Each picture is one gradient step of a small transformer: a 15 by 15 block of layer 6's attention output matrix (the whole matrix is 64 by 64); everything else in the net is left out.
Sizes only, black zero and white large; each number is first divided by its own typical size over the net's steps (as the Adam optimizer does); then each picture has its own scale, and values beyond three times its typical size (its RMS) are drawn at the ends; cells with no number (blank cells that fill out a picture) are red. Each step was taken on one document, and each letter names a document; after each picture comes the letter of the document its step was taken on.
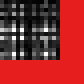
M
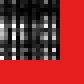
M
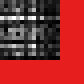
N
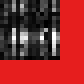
M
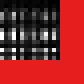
M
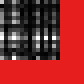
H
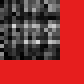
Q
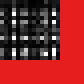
M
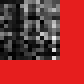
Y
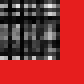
Q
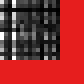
H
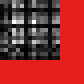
N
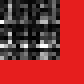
Y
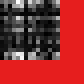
N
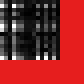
H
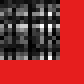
Q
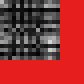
Q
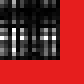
M
